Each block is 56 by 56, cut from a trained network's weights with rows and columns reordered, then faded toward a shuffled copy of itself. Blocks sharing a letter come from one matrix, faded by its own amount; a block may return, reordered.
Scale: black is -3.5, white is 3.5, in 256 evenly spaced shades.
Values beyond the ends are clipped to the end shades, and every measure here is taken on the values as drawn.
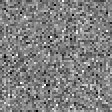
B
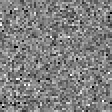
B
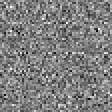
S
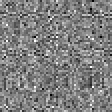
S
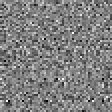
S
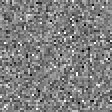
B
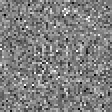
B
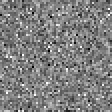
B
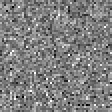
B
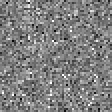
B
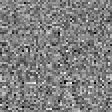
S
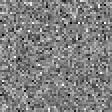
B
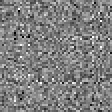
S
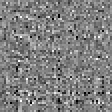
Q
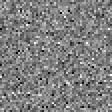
B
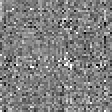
Q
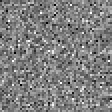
B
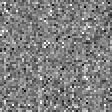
B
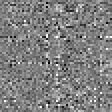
Q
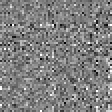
Q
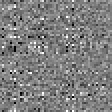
Q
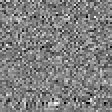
S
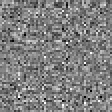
S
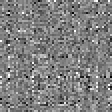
Q
